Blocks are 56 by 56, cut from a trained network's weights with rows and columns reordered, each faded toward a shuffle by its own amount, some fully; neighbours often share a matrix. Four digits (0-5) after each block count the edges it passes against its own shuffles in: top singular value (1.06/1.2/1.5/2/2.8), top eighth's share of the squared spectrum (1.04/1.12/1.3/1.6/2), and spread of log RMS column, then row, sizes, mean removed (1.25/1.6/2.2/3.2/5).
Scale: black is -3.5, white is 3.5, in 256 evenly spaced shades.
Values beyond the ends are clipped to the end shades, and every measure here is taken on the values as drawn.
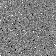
0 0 0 0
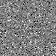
2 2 0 1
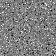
1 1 0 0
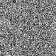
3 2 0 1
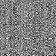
3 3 1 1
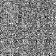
3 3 0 2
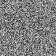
0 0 0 0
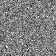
0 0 0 0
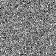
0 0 0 0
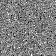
1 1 0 0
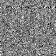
2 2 0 1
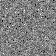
0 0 0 0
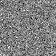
0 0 0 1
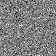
0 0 0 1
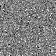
0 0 0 0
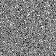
1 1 0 0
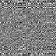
4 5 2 3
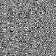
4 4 1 2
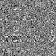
3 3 1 2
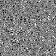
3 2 0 1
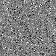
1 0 0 0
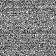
2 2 0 0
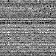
4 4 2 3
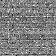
3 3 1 1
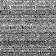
4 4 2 2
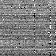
4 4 2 1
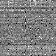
3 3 2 1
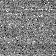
2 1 0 0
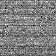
3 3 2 1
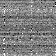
4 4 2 1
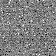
1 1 0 0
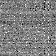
2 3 1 0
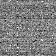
2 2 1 0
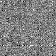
2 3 0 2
